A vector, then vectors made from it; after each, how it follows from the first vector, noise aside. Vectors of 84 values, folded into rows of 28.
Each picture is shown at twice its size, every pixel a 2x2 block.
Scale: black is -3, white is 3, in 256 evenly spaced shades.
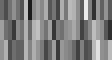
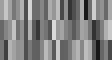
negated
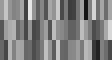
negated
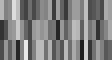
reversed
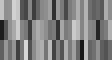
reversed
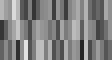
reversed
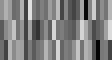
negated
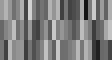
negated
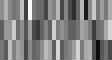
negated
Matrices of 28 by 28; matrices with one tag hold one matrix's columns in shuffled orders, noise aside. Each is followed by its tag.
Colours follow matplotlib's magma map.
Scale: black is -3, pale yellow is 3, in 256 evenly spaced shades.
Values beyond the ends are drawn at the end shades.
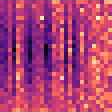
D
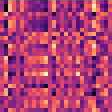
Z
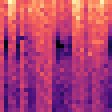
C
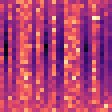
D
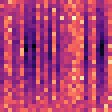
D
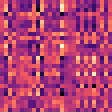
Z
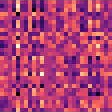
Z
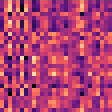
Z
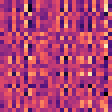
Z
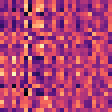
Z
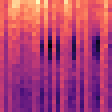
C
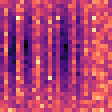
D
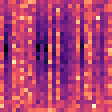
D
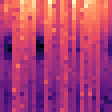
C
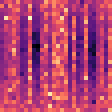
D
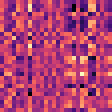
Z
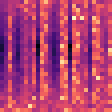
D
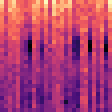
C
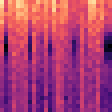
C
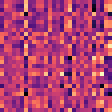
Z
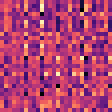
Z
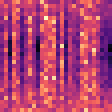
D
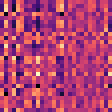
Z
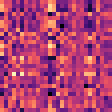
Z
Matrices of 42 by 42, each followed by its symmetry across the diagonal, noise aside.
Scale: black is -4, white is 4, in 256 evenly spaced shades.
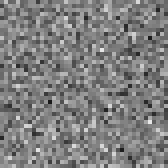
antisymmetric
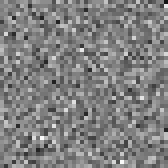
neither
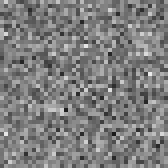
neither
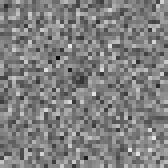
symmetric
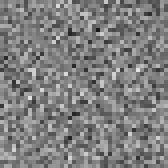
antisymmetric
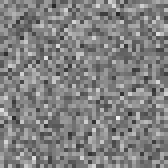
symmetric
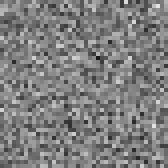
neither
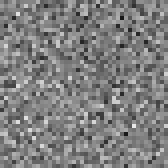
antisymmetric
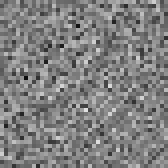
symmetric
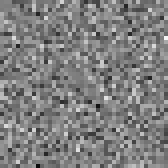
antisymmetric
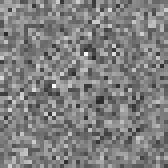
symmetric
